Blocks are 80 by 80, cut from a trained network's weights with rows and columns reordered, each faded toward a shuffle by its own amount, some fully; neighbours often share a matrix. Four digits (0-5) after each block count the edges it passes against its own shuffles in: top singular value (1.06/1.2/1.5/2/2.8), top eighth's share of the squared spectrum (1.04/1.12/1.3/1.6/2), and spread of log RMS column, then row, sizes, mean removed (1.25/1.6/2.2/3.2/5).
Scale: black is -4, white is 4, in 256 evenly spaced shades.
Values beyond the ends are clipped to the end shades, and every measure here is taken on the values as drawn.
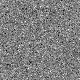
0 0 0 0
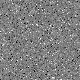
0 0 0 0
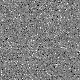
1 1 0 0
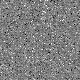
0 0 0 0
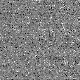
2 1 1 0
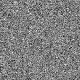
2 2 0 0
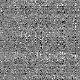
3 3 3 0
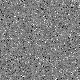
0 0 0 0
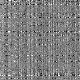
4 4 0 4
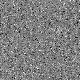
0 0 0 0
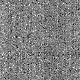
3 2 0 1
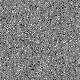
1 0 0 0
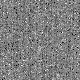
2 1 0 0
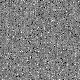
1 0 0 0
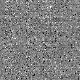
2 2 2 0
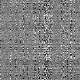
3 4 4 0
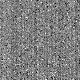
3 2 0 1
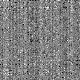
4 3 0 2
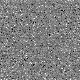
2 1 1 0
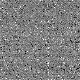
2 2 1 0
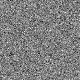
2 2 0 0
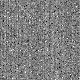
3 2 0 1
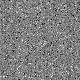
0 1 0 0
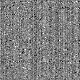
3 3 0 2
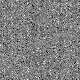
1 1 0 0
